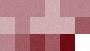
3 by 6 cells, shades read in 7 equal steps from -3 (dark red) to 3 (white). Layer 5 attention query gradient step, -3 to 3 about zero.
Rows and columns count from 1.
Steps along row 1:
same same up down same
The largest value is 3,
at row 3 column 6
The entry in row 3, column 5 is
-3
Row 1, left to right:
0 0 0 1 0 0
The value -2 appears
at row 3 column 3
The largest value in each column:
1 0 1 1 1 3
